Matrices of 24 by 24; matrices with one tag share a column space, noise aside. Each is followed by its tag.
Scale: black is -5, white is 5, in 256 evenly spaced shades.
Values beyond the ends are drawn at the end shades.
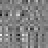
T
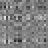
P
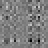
P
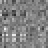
T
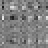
P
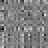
T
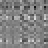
P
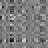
P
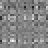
P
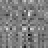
T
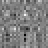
T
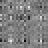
P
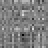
T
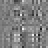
T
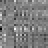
T
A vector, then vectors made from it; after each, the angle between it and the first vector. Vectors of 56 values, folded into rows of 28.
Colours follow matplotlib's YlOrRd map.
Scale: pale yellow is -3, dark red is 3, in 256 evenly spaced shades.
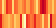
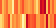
partly aligned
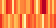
nearly parallel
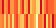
orthogonal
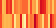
nearly parallel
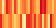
nearly parallel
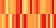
partly opposed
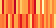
orthogonal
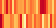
nearly parallel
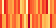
partly aligned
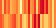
partly aligned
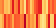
partly opposed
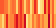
partly opposed
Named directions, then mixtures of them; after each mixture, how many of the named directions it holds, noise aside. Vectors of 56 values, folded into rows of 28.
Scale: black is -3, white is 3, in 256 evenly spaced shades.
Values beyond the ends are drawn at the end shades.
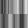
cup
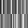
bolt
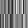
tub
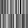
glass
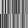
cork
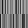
two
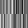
one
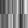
two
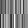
two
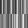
one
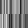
two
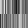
two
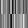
three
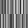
two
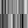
two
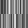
one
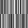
one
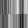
one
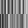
three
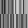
three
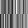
one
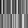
one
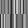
two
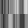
one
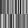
two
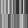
two
